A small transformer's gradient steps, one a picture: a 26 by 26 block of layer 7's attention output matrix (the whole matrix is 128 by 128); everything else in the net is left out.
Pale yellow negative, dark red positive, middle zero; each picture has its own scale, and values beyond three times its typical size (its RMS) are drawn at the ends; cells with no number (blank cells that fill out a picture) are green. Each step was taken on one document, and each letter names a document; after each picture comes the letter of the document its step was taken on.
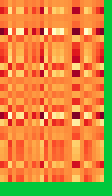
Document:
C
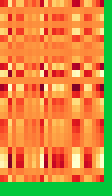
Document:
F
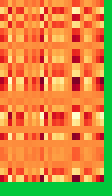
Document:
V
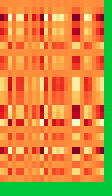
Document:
V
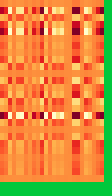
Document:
C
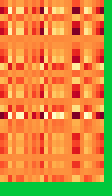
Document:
C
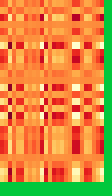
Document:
V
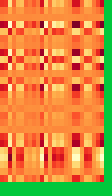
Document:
F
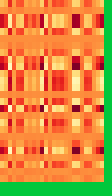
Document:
V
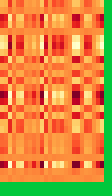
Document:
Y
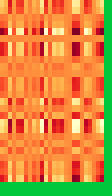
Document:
C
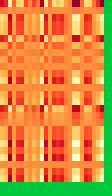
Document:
F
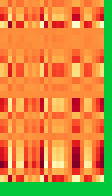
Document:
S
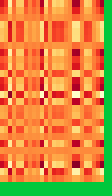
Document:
S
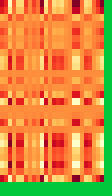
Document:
F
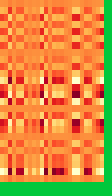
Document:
F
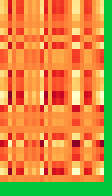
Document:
S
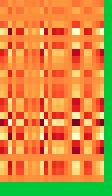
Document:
S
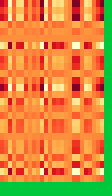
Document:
S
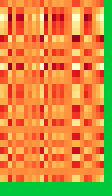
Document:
Y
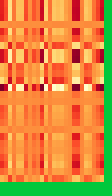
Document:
S
